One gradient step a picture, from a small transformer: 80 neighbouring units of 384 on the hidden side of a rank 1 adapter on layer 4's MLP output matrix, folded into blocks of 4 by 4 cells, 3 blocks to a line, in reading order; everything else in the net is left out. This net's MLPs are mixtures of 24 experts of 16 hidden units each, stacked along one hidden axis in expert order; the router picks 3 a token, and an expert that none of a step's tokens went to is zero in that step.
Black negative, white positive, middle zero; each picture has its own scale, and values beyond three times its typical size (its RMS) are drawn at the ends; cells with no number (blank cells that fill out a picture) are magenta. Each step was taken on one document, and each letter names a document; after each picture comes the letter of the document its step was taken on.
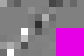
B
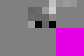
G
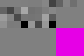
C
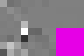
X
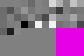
C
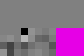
B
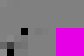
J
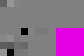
J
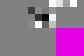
G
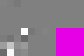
J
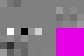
J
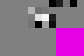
G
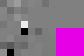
J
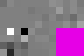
B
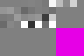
C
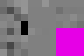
X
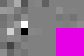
X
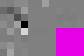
X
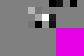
G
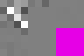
X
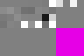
C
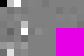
J
